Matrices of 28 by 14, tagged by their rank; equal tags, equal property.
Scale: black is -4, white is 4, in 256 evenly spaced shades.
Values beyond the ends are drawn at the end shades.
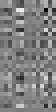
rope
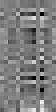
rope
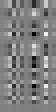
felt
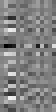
rope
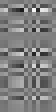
felt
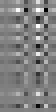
felt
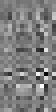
rope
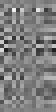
rope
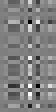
felt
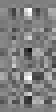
rope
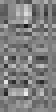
rope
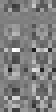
rope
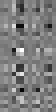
rope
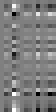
felt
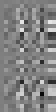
rope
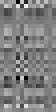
rope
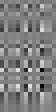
felt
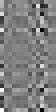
rope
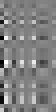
felt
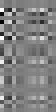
felt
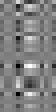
felt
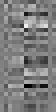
rope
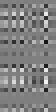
felt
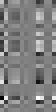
felt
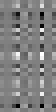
felt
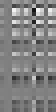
felt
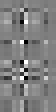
felt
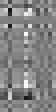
rope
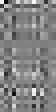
rope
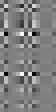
felt
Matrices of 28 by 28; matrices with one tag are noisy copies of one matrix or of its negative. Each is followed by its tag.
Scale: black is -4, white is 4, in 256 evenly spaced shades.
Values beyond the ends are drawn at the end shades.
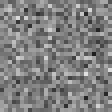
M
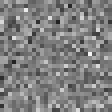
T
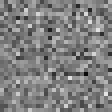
M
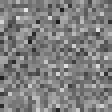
T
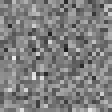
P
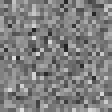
P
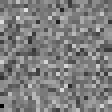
T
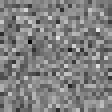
T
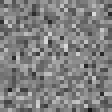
P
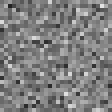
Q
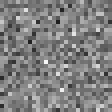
T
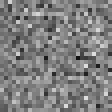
M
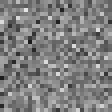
T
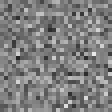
M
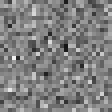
P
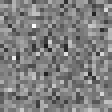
P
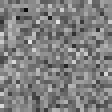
T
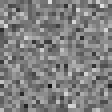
Q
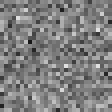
T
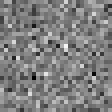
P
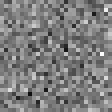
P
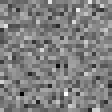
Q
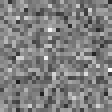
M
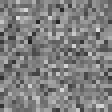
T
